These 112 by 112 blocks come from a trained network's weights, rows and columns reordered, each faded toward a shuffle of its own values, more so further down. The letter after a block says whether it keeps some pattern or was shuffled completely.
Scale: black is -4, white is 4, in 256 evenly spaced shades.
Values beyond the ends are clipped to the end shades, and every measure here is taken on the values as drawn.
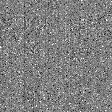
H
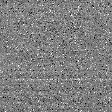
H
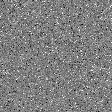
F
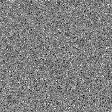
H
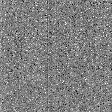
H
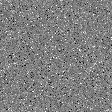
F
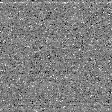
H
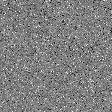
F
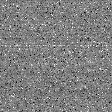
H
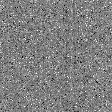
H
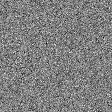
F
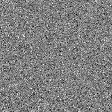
H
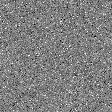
F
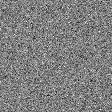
F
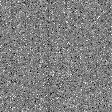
H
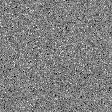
F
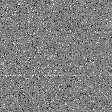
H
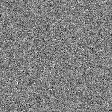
H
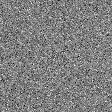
F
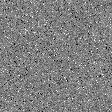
F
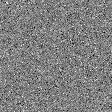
F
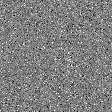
F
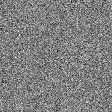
H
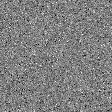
F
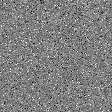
F
